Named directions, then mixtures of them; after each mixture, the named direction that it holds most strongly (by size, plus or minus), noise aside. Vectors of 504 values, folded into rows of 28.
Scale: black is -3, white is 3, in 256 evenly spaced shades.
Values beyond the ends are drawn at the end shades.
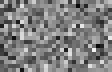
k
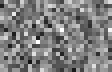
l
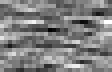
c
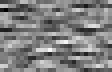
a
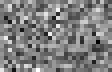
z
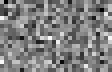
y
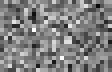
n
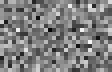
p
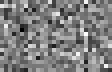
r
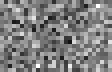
n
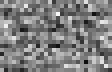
r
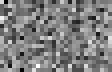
y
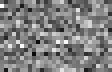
l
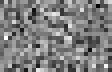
n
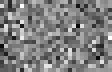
k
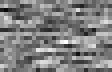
a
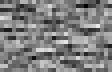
a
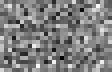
n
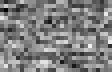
a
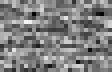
c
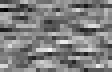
a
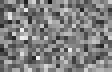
k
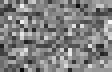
k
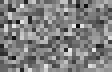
k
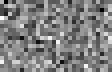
y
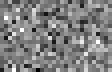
z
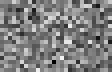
n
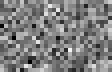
l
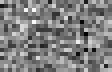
r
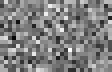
l
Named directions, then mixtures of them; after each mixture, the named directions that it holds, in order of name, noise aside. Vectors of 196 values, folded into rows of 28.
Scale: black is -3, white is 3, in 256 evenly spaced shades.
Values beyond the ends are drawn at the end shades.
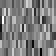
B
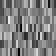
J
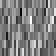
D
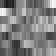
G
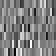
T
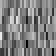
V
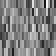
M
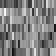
G, M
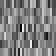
J, T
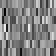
B, M, T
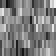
D, G, M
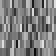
B, J, M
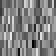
B, J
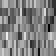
D, G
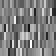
T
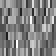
D, M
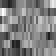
G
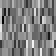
B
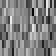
M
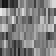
G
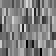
B, V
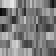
G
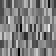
J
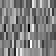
D, M, T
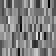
J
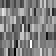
G, T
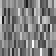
B, J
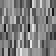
D, M, T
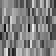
M, T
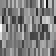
B, D, M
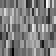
G, M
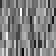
D, V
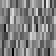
M, V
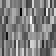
D, M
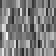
D, M, V
